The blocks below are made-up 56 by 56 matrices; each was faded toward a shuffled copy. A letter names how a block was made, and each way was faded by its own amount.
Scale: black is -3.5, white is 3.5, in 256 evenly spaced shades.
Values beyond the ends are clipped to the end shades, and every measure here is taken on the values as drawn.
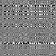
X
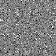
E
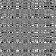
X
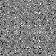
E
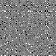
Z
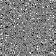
E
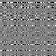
X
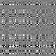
X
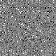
E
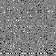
Z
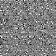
E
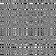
X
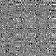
Z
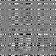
X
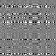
X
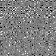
Z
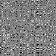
Z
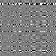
X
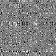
Z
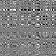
X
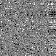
E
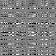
X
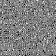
E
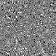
E
